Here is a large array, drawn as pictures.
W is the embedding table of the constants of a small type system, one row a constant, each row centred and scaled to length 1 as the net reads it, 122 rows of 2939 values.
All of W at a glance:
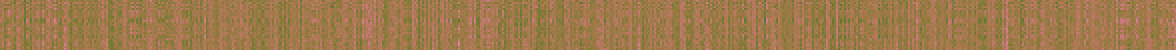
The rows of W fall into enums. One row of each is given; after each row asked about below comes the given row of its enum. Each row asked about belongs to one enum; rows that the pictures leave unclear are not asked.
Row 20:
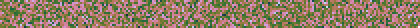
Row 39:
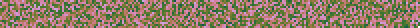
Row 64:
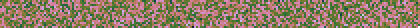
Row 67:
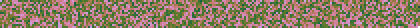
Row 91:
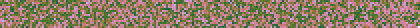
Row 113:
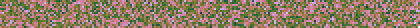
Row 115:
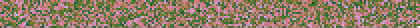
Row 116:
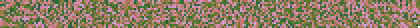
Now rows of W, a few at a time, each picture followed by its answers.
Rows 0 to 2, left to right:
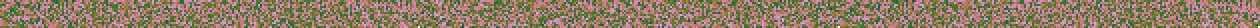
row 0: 116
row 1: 115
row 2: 116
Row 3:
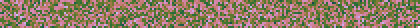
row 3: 115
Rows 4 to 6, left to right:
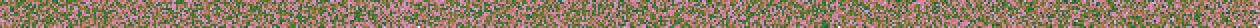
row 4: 91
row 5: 39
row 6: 113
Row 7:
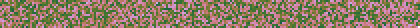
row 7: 91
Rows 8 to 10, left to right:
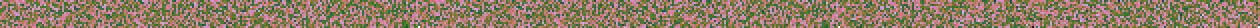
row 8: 39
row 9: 39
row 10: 64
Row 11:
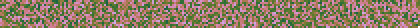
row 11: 116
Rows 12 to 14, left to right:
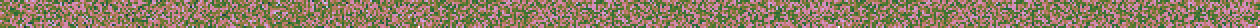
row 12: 20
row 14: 91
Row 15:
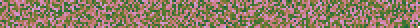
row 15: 39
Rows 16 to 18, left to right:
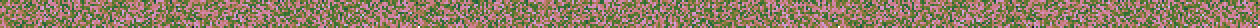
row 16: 64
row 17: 116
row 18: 64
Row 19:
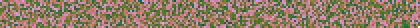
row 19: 39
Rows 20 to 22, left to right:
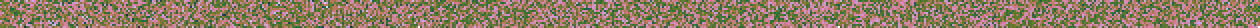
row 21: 91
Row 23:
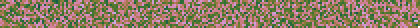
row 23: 116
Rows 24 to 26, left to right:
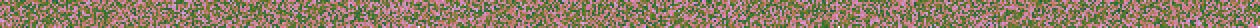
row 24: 91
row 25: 39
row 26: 67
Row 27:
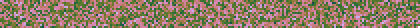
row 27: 115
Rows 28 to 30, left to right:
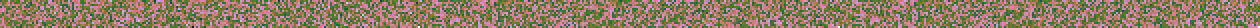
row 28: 64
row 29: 67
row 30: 67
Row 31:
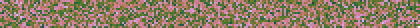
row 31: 115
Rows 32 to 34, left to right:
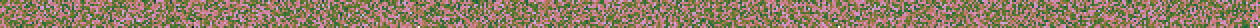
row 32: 64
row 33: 116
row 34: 39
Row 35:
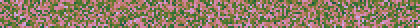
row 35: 115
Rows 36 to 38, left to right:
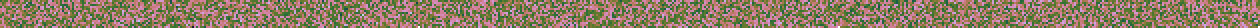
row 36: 64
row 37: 67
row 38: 116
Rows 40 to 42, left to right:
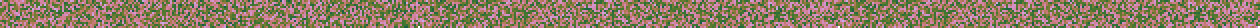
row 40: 39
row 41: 91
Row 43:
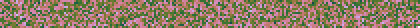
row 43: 115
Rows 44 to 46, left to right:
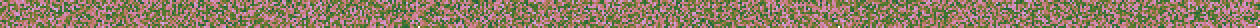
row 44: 39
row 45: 116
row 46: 91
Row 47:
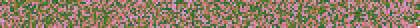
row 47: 91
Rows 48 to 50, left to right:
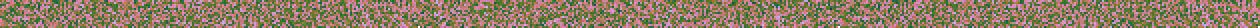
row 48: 116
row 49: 115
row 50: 116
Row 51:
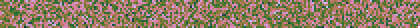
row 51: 20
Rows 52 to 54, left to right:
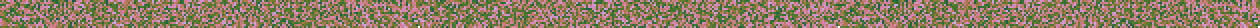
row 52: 116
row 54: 116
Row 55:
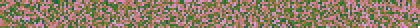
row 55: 116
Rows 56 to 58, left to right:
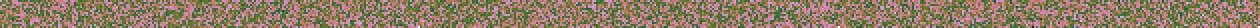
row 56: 67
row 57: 91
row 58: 64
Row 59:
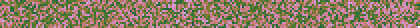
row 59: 91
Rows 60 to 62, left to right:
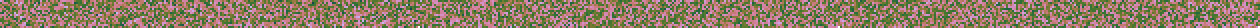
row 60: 115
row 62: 91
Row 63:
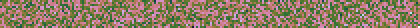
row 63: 64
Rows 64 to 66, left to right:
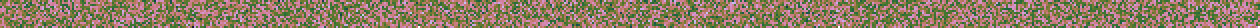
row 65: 113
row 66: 91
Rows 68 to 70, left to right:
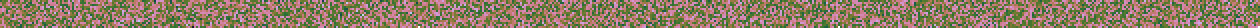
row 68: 64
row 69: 39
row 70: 67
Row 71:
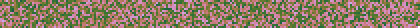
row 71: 91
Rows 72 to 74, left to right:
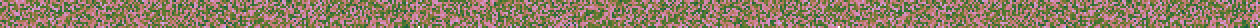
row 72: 39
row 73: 67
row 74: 39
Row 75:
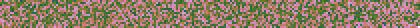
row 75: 91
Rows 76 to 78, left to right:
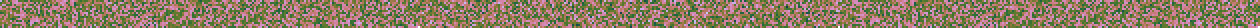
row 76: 67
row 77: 113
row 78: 67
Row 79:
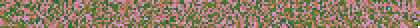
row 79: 116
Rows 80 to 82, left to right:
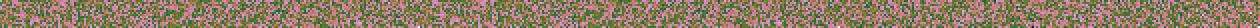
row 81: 67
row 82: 64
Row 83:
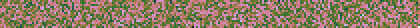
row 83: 64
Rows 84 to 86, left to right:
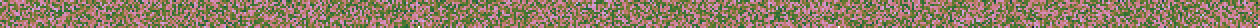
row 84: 39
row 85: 91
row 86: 64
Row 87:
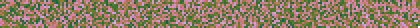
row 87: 116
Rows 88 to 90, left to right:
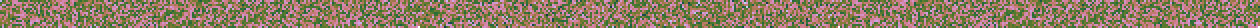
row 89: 20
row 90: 67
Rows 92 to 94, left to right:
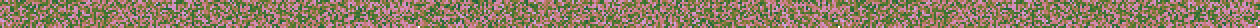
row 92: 91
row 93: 116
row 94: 91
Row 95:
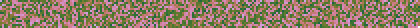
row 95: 67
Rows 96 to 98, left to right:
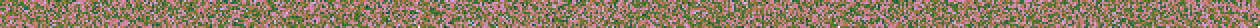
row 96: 113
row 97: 20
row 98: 116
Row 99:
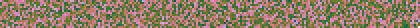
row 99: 39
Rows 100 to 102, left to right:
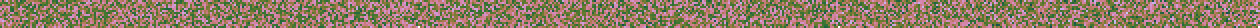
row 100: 91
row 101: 39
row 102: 113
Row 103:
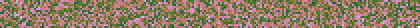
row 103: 115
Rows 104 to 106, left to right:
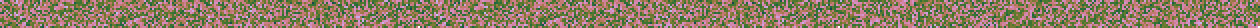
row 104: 115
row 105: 115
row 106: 67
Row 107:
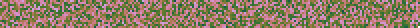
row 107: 39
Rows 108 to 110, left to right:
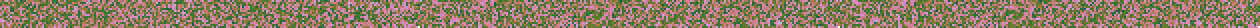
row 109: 67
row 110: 67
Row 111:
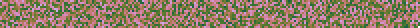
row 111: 39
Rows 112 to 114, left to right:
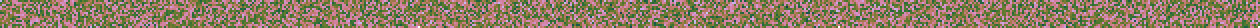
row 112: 67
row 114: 39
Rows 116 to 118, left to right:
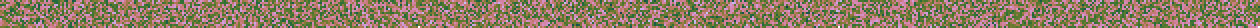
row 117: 113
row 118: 67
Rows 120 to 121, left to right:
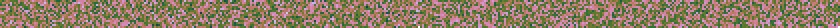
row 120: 113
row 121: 67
